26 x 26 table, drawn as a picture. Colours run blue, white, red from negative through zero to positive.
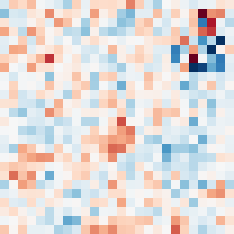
Overall the values sit about 50% of the way up the scale. No regular stripes run through it. The top right is the roughest part. There is no overall slope. An odd patch, rougher than its surroundings, sits in the top right.
